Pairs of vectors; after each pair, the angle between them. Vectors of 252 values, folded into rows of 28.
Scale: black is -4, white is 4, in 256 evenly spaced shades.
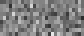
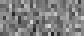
nearly opposite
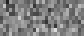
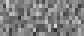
nearly opposite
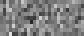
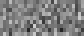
partly opposed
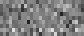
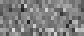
nearly parallel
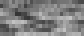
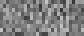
orthogonal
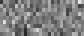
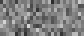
nearly parallel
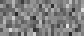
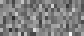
nearly opposite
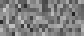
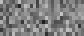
partly opposed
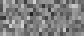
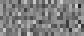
orthogonal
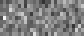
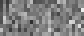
partly aligned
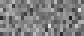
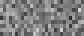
nearly parallel
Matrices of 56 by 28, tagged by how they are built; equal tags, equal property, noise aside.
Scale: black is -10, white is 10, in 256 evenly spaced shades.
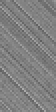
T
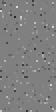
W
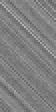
T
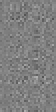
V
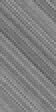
T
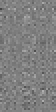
V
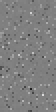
W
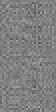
V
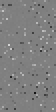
W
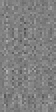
V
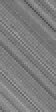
T
